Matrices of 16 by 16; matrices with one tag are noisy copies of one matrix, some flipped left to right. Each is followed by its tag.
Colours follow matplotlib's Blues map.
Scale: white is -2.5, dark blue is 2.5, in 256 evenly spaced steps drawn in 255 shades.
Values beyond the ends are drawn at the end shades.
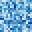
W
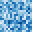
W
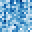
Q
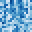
Q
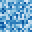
W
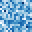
W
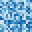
W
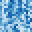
Q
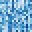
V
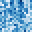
Q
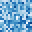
W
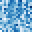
Q
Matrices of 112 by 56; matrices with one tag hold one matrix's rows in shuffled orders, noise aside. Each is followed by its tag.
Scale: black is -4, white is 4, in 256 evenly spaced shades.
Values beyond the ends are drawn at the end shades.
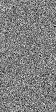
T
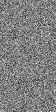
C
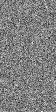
C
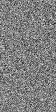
T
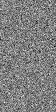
T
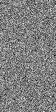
T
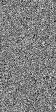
T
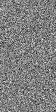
T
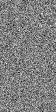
C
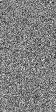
T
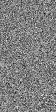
C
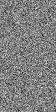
C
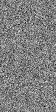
C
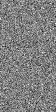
T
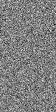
T
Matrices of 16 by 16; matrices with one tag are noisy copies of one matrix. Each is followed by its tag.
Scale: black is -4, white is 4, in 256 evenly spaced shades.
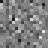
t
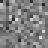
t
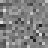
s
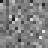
t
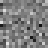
s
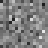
t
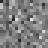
t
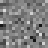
s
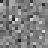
t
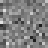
s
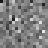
t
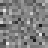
s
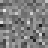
s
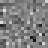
s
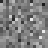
t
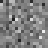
t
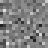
s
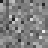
t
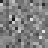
t
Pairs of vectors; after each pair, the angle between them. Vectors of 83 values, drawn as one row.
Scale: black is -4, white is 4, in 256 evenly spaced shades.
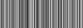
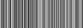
orthogonal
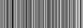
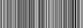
orthogonal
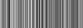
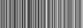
partly opposed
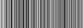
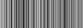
nearly parallel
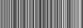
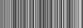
nearly parallel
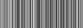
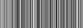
nearly parallel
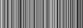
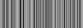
partly aligned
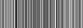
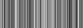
partly opposed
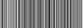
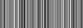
orthogonal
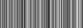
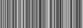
nearly opposite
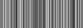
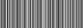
orthogonal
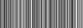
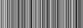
nearly opposite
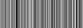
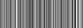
nearly opposite
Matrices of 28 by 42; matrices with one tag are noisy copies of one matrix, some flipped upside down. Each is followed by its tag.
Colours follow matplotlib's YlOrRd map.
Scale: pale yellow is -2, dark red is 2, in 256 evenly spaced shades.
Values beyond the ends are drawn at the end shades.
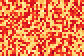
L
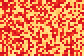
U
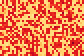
L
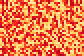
U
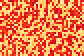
L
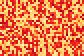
L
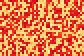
L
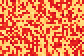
L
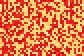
U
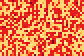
L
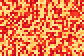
L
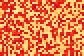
U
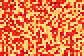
U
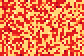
U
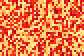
L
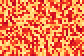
L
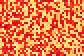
U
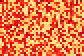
U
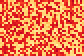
U
